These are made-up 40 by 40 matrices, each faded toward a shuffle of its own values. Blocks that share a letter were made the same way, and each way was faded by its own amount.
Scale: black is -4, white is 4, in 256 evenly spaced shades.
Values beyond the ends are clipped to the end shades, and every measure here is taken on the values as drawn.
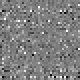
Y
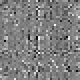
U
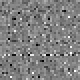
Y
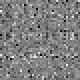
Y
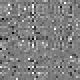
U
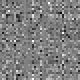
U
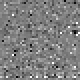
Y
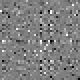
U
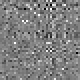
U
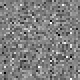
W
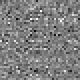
Y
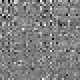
U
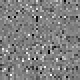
Y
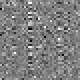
U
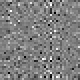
U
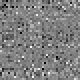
Y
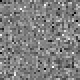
W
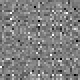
U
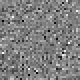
W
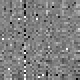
U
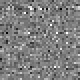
Y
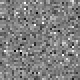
W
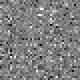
W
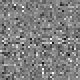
Y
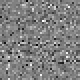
Y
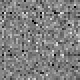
Y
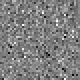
W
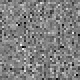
W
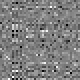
U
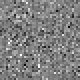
W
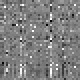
U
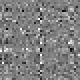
U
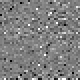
Y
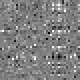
U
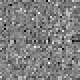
W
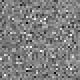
W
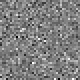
W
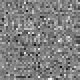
W
